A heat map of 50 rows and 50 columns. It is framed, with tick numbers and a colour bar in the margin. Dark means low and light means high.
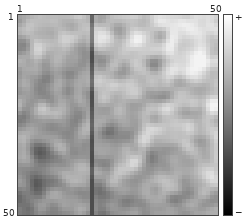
On average the colour sits 70% of the way up the scale. Values rise toward the top right. The histogram is bell-shaped. Column 19 differs from the columns beside it. The bottom left is the ninth with the lowest average. There are no regular stripes. The ninth with the highest average is the top right.
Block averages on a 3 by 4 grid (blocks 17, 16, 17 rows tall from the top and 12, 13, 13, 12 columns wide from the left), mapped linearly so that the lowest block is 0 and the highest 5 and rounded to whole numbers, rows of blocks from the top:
2245 / 1133 / 0122
